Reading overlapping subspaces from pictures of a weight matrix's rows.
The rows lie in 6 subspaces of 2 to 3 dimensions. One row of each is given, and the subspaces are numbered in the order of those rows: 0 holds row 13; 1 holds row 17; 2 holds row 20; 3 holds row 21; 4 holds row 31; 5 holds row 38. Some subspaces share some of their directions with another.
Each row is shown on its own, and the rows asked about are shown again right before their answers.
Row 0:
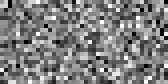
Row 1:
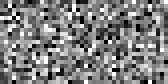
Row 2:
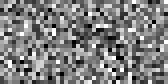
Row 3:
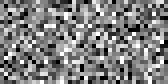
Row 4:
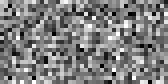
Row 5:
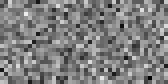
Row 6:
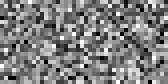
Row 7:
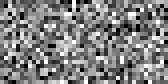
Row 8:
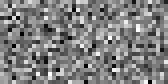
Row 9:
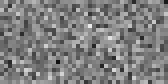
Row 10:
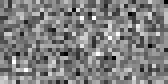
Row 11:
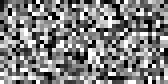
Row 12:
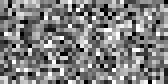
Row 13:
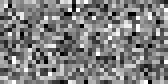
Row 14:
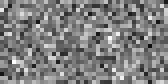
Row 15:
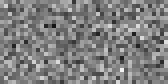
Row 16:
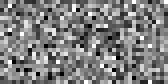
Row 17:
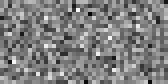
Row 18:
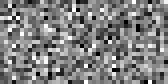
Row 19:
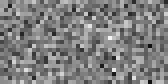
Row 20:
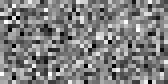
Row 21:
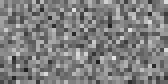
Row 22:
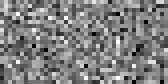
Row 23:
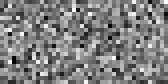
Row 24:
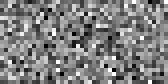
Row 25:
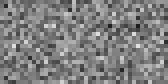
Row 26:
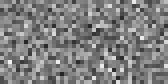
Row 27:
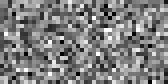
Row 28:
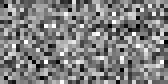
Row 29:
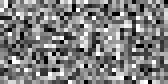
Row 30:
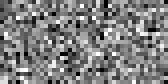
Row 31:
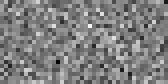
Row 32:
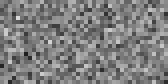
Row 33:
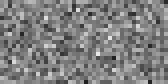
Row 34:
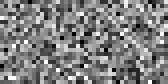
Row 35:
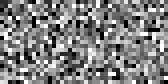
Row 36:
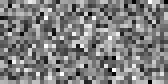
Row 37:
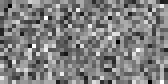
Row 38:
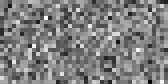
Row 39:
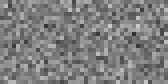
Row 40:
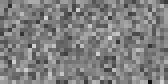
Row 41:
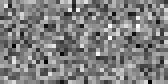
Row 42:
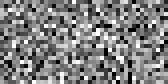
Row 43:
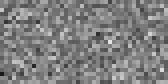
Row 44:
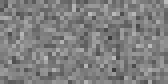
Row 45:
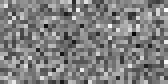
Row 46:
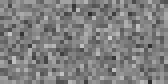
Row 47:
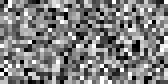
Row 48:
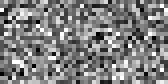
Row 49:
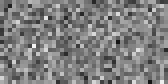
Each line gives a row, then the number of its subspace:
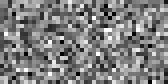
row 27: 3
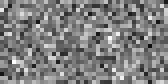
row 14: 2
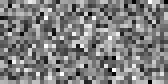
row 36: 0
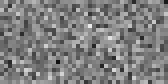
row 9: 4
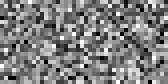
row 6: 0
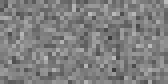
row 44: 5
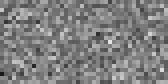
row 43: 2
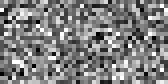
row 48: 2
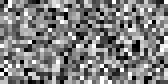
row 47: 4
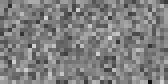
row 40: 5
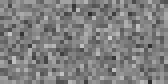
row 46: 4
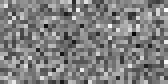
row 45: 0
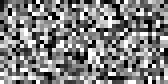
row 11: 3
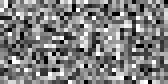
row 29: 5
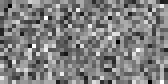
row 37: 5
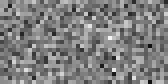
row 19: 1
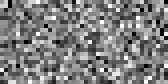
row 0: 4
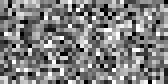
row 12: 3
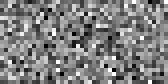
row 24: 0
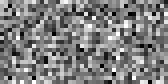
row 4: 1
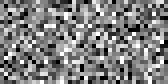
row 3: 4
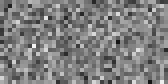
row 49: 5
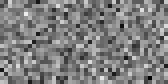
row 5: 4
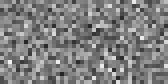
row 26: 4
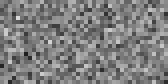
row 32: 3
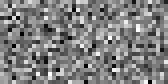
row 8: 2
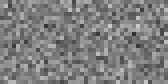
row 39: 4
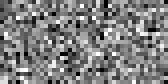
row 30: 3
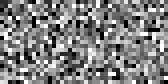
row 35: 3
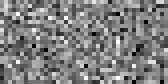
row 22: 5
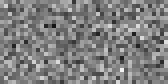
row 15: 1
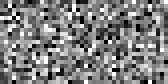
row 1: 2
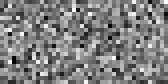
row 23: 3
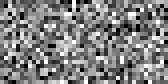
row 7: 0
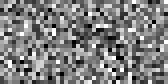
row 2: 0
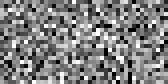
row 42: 1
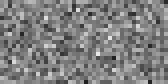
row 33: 1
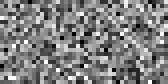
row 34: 0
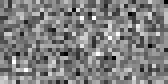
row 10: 3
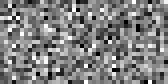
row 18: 2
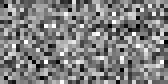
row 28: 1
